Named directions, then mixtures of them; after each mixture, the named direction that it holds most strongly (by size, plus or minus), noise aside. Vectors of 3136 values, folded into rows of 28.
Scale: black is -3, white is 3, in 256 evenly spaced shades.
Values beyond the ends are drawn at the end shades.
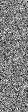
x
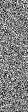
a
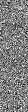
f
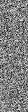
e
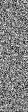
a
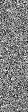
a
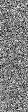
e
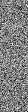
f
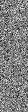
x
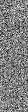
e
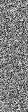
e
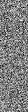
e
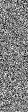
a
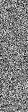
a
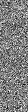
f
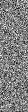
a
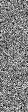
f
